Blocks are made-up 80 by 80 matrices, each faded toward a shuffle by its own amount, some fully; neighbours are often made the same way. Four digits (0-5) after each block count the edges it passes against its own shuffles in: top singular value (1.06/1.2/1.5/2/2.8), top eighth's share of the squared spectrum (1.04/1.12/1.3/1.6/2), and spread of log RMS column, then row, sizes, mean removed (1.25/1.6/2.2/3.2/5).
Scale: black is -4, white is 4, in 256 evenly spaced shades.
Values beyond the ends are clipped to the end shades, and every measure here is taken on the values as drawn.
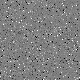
1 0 0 0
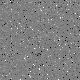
2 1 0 0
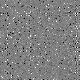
4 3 1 1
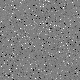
0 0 0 0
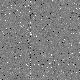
2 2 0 0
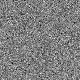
1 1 0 0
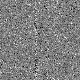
1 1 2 0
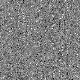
0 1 2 0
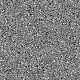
0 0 0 0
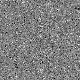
1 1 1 0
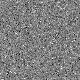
0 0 0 0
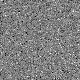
0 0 0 0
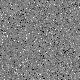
0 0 0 0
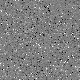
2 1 0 0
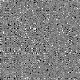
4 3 2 2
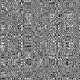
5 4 3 3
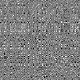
4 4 3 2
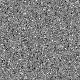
1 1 0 0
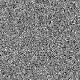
3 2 0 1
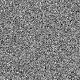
2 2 0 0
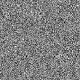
3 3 1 1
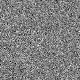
2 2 0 0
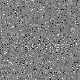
3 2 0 1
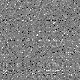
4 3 1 2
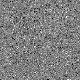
3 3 1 1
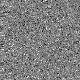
3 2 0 1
